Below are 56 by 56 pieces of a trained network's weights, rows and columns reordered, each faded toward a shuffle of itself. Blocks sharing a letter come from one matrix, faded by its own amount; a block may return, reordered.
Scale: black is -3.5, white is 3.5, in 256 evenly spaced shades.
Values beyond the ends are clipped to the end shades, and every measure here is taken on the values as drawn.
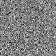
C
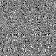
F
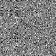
F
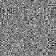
F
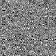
F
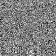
C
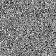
C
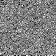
C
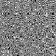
F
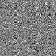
F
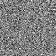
C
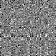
F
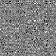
F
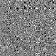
F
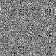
F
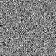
C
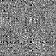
F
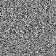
C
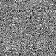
C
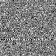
C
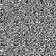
F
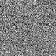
C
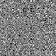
F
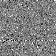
C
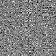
F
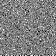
C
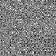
F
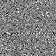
C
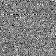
C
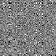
F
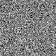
C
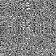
F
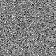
C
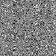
F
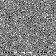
C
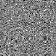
F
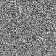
C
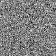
C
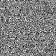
C
